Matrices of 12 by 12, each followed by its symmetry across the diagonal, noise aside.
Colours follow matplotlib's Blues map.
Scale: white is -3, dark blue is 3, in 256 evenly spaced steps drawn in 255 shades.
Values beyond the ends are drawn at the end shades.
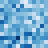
neither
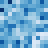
symmetric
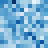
neither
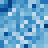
symmetric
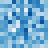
neither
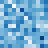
neither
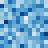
neither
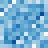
symmetric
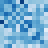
symmetric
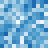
symmetric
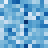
neither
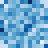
symmetric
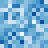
symmetric
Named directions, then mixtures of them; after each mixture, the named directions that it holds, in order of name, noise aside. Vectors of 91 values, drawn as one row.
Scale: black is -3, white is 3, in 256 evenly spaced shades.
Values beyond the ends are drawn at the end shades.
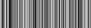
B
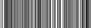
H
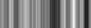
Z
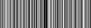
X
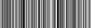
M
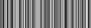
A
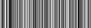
B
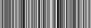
M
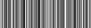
A, M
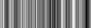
H, Z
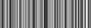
A, B, X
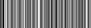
A, H, M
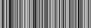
B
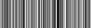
M, Z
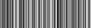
A, M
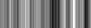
Z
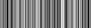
A, H, Z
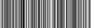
M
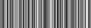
A, M, X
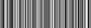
A, B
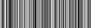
B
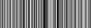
M, X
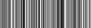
A, H, M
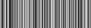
B
